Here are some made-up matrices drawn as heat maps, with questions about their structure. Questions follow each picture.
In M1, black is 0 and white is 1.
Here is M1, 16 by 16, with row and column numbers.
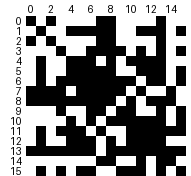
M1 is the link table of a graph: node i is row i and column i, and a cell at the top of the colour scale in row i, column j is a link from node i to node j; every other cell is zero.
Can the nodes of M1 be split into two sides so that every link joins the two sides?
no
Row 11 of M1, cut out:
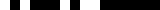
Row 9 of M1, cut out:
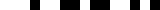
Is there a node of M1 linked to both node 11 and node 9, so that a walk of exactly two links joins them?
yes
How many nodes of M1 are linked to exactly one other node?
1
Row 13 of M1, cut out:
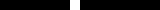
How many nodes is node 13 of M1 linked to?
1
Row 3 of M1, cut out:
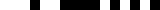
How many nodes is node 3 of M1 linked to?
8
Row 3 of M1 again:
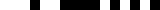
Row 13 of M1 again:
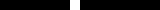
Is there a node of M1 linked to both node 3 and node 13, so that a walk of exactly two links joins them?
no
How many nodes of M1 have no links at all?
0
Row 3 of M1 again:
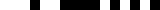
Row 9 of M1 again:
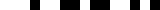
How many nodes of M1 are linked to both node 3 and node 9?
7
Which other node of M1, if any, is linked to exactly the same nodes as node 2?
node 0
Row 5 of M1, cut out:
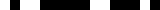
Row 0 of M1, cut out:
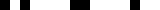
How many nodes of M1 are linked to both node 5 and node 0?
4
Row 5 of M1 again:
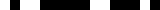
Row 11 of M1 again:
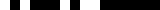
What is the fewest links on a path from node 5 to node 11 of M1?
2
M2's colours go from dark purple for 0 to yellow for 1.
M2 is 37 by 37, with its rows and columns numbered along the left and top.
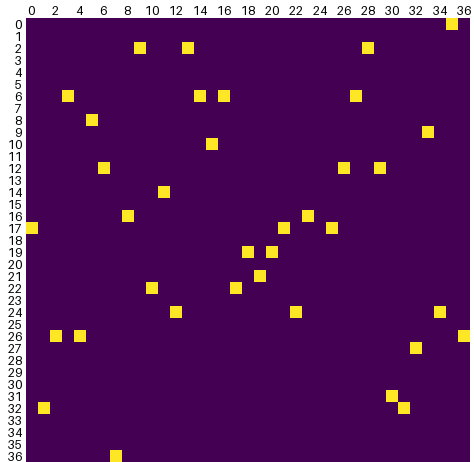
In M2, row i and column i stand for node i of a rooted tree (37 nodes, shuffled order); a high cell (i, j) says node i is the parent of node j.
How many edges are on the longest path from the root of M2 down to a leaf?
6
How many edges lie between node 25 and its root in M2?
3
